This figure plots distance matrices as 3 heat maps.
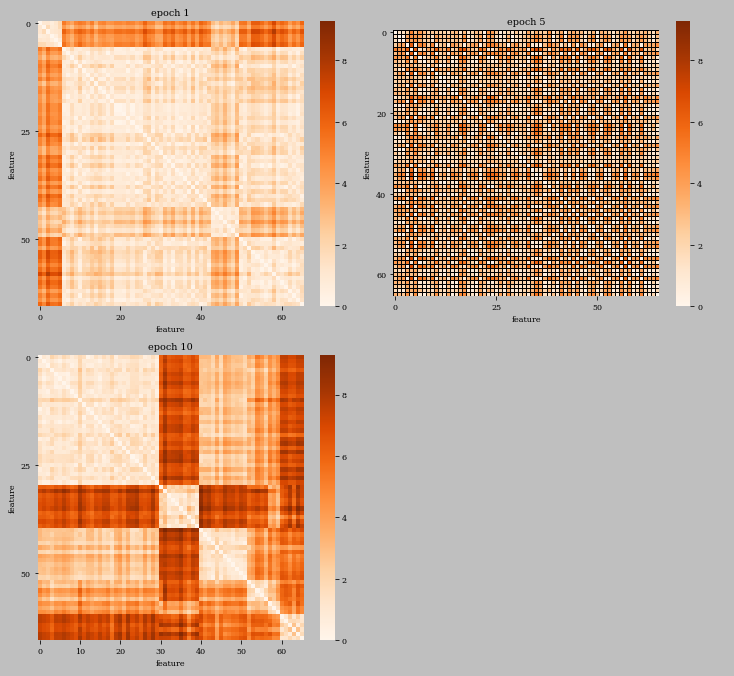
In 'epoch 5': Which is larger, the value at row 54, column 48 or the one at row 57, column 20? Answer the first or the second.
the first
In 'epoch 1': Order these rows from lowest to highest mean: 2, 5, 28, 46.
28, 46, 5, 2
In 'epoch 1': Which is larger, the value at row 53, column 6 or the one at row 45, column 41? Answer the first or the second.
the second
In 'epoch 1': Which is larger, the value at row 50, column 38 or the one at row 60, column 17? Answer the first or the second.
the second
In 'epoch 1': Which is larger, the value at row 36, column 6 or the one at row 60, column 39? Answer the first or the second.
the second
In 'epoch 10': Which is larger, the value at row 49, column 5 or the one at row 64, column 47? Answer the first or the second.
the second
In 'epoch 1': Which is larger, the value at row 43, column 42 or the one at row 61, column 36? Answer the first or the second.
the first
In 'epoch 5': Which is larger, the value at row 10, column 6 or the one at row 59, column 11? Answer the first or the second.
the first
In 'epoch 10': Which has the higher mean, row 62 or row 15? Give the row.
62
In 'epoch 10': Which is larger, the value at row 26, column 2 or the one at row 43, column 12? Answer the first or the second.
the second
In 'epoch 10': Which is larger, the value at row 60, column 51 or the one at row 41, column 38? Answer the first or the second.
the second
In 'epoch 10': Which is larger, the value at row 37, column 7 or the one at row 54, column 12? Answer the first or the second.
the first
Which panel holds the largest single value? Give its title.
epoch 10
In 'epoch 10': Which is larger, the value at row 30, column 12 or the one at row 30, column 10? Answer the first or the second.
the second
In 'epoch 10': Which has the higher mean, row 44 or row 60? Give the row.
60
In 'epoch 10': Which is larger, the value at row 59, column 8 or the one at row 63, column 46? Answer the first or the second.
the second
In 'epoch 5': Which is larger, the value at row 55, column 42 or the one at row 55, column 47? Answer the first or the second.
the first
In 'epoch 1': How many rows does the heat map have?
66
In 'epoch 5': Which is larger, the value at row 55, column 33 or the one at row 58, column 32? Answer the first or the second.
the second
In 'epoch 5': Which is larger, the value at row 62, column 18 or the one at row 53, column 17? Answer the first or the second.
the first
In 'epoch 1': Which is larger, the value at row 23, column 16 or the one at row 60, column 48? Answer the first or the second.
the second
